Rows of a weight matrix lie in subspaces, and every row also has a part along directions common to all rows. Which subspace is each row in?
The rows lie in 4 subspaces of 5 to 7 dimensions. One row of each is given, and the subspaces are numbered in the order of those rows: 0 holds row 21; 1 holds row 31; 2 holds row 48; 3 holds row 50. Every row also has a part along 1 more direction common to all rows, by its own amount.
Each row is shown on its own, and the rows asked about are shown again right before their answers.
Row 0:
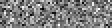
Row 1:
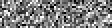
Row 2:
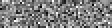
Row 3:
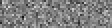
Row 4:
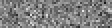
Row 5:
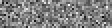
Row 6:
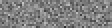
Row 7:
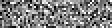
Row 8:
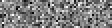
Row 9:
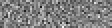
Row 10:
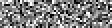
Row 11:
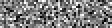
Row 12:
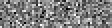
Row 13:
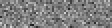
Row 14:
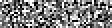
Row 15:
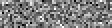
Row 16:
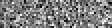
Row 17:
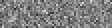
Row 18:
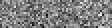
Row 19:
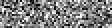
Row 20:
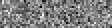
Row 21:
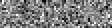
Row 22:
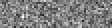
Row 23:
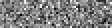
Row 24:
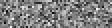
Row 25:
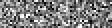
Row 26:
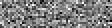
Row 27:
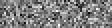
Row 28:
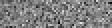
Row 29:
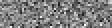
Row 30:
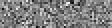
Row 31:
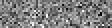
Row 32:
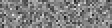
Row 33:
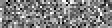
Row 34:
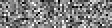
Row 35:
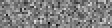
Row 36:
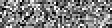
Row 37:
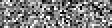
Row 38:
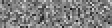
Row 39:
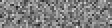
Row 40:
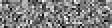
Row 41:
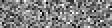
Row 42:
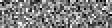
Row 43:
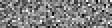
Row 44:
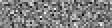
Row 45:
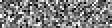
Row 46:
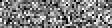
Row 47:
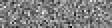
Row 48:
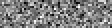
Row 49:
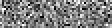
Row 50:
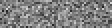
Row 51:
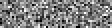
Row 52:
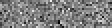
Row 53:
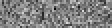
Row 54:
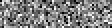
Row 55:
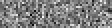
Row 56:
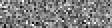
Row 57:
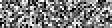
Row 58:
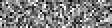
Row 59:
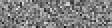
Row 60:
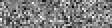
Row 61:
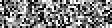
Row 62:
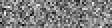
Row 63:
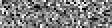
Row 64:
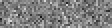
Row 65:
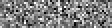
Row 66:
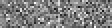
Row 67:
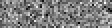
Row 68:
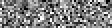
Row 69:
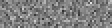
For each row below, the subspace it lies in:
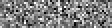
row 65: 2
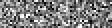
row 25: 3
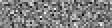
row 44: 2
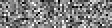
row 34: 1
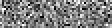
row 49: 3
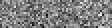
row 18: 1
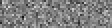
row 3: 3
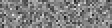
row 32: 0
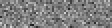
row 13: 0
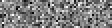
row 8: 0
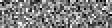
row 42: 2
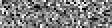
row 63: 3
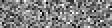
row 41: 0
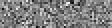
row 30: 0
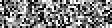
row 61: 1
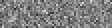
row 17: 1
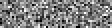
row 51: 3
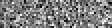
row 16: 2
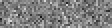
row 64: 1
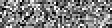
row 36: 3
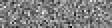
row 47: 1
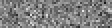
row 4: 1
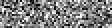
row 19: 3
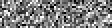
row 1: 3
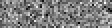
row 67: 1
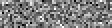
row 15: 2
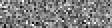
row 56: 0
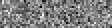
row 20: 0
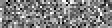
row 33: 1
